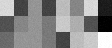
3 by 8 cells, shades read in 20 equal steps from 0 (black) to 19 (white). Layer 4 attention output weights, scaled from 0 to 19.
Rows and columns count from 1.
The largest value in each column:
16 11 11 9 15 14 16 19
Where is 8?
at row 3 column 1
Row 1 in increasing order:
2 5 5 10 11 14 16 16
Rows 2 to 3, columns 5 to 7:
15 13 6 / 5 14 15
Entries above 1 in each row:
8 7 8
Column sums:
30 26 33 23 34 37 37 21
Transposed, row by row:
16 6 8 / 5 10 11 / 11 11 11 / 5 9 9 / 14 15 5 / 10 13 14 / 16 6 15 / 2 0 19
